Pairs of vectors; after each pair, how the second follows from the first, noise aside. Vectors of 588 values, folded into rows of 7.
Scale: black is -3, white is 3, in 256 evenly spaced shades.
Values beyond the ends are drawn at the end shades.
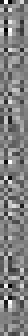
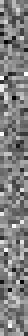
shuffled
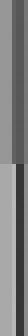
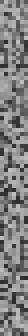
shuffled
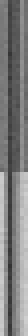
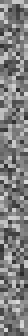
shuffled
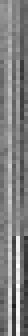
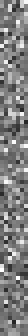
shuffled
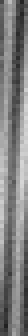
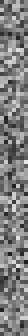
shuffled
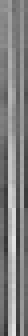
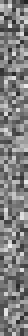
shuffled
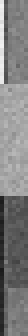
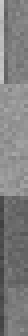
shrunk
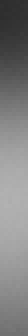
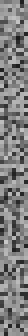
shuffled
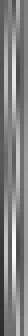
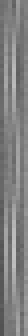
shrunk
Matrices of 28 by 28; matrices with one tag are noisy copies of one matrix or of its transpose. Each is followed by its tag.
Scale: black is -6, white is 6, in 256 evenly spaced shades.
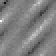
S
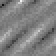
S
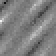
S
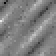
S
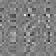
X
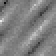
S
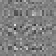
X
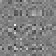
X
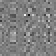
X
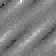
S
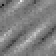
S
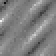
S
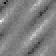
S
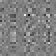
X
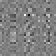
X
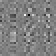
X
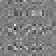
X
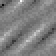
S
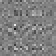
X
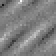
S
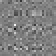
X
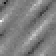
S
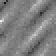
S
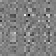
X
